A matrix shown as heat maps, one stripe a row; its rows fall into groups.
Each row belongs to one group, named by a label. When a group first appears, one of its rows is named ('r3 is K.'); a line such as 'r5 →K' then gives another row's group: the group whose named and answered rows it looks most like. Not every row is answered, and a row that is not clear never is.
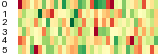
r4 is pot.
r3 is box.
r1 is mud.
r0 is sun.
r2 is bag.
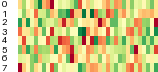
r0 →mud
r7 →pot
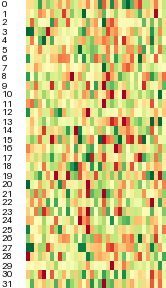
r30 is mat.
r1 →mat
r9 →box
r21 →box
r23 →box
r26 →mat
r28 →pot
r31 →box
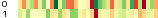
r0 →sun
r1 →bag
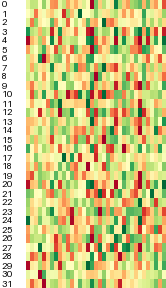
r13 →pot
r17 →sun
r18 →box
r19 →pot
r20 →pot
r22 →mat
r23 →sun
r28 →sun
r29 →pot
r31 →sun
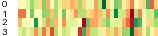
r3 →mud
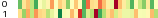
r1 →box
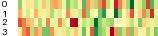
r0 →mat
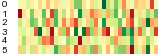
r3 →mud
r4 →mud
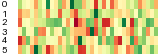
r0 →bag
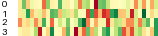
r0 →box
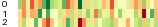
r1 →bag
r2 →mud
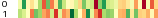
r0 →box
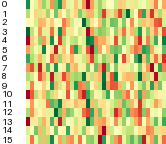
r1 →bag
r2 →mat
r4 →pot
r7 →bag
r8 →mat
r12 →pot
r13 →pot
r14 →bag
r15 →sun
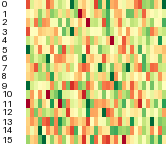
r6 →mud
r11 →pot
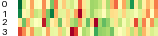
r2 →box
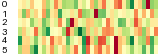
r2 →sun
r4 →mat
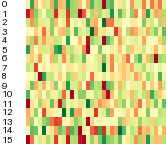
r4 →box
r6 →mat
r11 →pot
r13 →mud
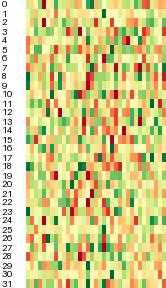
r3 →sun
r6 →box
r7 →pot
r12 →mud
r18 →bag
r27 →box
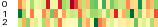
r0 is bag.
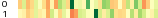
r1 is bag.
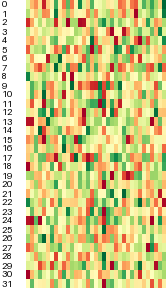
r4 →pot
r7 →bag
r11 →sun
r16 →sun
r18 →pot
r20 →bag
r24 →bag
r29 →mat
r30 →pot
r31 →box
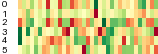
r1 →bag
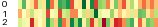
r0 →box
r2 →bag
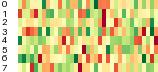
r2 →mat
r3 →bag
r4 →sun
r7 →mud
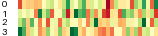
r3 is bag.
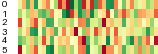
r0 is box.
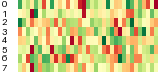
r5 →mud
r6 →sun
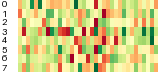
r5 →box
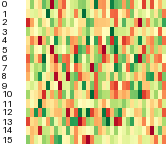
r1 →mud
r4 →bag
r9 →mud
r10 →mud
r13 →sun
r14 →bag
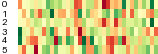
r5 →sun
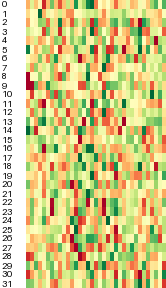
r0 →pot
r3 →mud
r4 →mat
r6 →sun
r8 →pot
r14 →bag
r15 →sun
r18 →mat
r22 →box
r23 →box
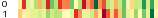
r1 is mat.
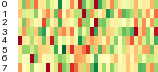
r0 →box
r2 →box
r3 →sun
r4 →pot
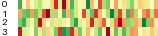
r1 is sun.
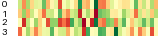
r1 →box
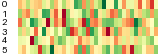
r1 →sun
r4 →mud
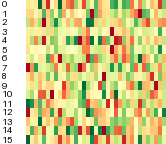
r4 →box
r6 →mud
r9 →mat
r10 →mat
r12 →pot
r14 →box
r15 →mat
